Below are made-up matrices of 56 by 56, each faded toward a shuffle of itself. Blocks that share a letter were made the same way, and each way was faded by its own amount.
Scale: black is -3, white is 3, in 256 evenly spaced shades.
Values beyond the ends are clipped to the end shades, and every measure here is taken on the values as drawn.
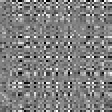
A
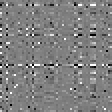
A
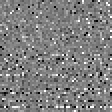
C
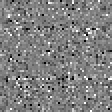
C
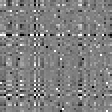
A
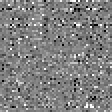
C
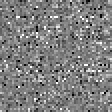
C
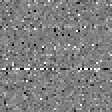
C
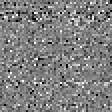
C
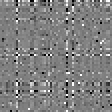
A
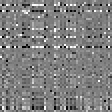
A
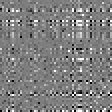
A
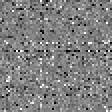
C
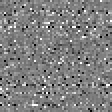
C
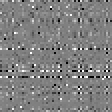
A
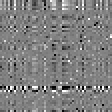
A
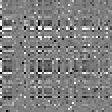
A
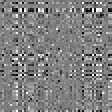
A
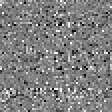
C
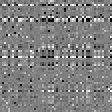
A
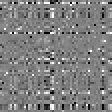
A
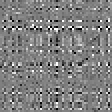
A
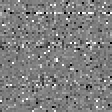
C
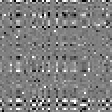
A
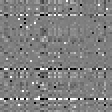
A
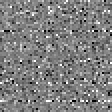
C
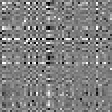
A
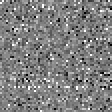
C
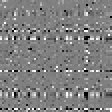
A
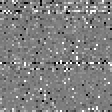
C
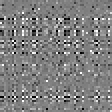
A
